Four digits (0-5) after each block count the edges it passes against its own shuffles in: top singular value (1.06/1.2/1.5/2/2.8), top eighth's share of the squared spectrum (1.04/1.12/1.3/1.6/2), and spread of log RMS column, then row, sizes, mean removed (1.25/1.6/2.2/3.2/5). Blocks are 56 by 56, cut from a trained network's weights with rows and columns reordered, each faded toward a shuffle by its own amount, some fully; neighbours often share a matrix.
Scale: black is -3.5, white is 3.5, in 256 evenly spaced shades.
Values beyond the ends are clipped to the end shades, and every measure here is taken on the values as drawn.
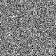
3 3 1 0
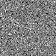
2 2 0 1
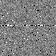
3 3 0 1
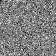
2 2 0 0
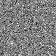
0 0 0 0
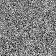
1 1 0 0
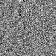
3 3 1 0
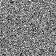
1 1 0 0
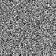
3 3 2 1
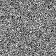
1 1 0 0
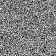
0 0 0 0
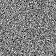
0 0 0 0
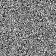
0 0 0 0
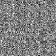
3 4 2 2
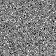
0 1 0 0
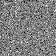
0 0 0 0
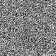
2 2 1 0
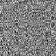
3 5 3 2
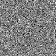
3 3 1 1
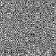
3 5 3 2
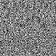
3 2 1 0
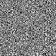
3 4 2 1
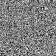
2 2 0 0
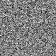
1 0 0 0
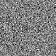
3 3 1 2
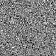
2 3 0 1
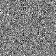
2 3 1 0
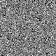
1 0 0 0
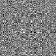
3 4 2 2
